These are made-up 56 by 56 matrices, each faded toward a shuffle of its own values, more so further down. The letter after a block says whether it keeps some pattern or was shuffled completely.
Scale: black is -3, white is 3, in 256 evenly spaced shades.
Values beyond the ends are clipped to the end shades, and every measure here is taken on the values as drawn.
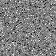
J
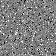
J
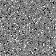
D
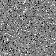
J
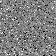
J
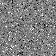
J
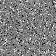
D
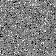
J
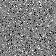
J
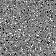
D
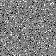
D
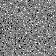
D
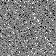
J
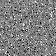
D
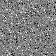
J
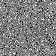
J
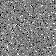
J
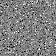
J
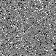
D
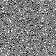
D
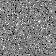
D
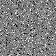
J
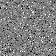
J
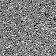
D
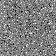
J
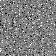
J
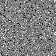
J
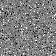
J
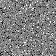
D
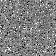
D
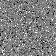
J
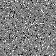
D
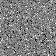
J
